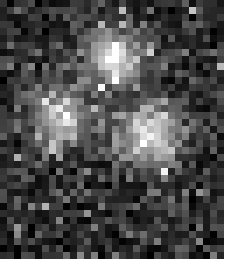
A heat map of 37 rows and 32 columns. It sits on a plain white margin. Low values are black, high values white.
There are no regular stripes. Three bumps rise from the field. The ninth with the highest average is the top middle. The values are skewed, with a long tail toward high values.
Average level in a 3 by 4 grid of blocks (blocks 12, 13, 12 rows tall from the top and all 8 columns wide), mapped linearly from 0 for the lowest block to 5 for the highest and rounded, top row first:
0 3 3 0 / 2 3 5 1 / 0 0 0 0
